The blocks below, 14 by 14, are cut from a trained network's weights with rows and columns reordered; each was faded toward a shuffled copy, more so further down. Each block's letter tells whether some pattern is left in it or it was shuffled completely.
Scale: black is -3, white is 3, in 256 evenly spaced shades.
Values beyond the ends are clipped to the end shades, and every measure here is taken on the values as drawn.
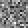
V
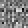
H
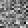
H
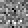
V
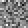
V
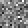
V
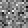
H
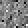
V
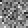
V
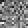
H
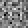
H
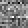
H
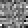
H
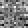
H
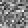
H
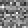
H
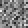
V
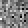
V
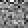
H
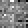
H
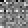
H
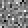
V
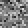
V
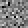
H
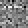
H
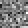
H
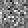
V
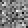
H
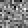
V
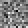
H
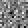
H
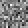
V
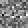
V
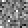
V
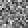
V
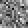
V
